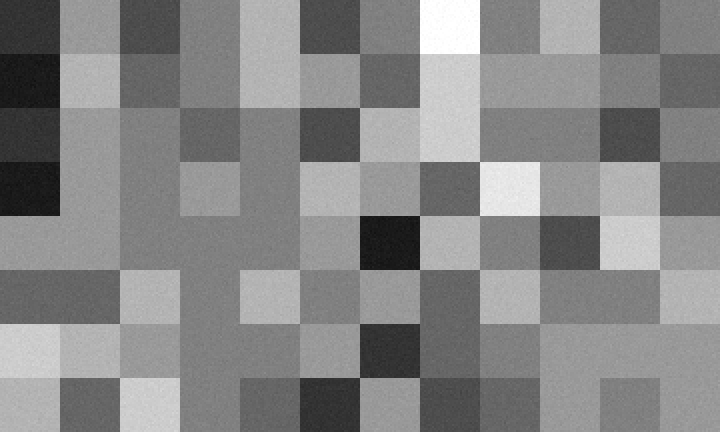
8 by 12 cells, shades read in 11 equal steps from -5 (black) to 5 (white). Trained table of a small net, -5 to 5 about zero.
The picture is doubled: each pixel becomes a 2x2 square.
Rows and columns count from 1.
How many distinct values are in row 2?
6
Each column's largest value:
3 2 3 1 2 2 2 5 4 2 3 2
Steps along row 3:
up down down up down up up down same down up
